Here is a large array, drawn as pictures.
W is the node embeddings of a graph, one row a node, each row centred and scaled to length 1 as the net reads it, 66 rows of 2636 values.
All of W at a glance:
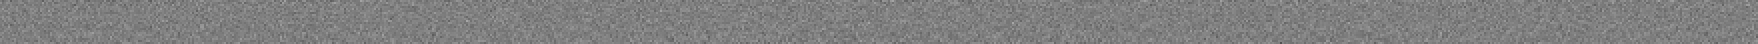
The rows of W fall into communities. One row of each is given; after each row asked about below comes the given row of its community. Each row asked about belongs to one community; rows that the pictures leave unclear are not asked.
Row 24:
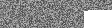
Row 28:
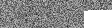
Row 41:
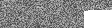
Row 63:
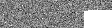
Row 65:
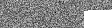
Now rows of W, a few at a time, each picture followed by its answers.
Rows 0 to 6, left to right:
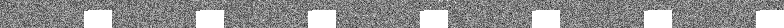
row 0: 65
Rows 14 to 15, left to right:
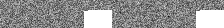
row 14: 24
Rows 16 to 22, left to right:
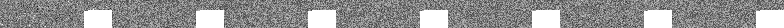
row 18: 65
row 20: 28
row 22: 28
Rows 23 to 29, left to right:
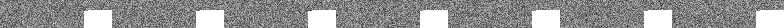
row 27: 41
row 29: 65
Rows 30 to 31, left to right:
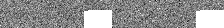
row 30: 28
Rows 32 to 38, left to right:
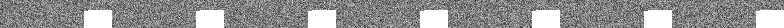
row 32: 65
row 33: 63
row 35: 41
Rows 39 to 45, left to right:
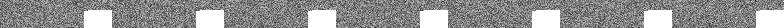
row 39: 65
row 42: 63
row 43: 65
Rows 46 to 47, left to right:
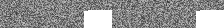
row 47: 24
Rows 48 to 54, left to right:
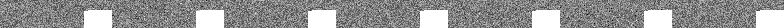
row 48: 24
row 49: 28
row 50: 24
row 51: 24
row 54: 24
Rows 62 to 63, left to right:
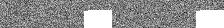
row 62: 41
